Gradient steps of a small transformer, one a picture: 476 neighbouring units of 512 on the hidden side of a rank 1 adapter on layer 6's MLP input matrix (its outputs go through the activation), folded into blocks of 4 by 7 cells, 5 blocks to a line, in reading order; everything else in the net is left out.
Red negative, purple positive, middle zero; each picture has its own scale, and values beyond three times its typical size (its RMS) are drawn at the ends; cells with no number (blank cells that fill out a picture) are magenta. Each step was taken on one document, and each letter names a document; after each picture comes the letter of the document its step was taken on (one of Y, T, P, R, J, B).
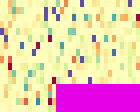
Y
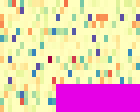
Y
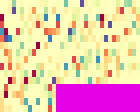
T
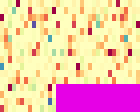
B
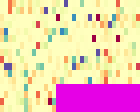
Y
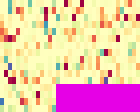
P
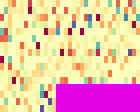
B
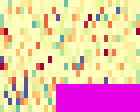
P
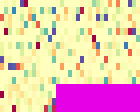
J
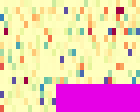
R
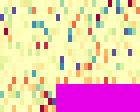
R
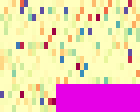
J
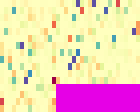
J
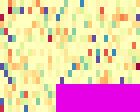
Y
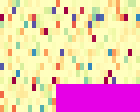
B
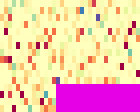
J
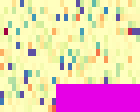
J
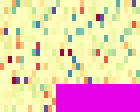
B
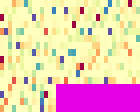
R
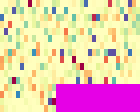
B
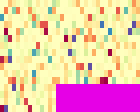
B
